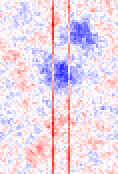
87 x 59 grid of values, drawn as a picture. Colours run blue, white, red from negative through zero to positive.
Mirror symmetry: none. Dips: two. Ninth with the lowest average: centre. Ninth with the highest average: bottom middle. Histogram: heavy tails on both sides. Odd lines: columns 27 and 35. Stripes: none. Average level on the scale: 50%.
